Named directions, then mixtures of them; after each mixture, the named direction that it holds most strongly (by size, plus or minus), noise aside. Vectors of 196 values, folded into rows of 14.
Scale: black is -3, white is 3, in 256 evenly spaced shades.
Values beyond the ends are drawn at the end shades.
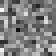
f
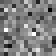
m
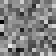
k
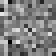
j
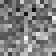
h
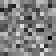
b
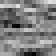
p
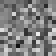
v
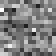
m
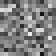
b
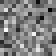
m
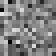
j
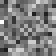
k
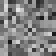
j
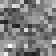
p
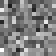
f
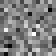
m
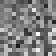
v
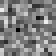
f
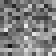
h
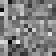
j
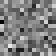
k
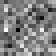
m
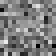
f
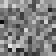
k
